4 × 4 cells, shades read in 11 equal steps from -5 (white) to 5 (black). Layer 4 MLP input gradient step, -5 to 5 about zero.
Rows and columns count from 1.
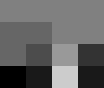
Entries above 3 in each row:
0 0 0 3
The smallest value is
-3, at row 4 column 3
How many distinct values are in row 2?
2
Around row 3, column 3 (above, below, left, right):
0 -3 2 3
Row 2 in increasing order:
0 0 1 1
